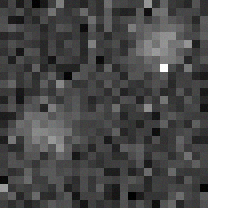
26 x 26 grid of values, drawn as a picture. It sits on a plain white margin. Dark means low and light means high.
The top right is the ninth with the highest average. There is no overall slope. On average the colour sits 30% of the way up the scale. The values are skewed, with a long tail toward high values. No row or column stands out. Two bumps rise from the field. No seam splits the table.
